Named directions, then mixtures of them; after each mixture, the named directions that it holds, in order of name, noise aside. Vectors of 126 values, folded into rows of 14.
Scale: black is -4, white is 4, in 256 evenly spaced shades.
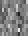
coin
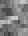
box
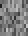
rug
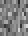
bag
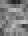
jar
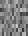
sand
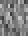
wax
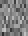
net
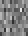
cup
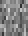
coin, net, sand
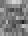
jar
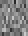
net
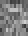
jar, rug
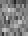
box, jar, net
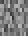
cup, wax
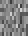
sand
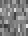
bag, rug, wax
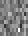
bag, coin, sand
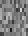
bag, cup, net
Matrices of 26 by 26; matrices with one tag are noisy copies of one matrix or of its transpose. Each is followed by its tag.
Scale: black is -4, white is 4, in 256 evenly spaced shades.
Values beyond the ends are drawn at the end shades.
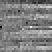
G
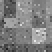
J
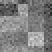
J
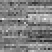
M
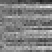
G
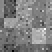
J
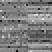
M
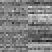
M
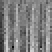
G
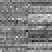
M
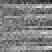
G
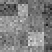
J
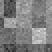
J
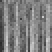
G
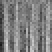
G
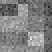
J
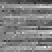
G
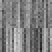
M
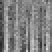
G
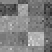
J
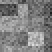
J
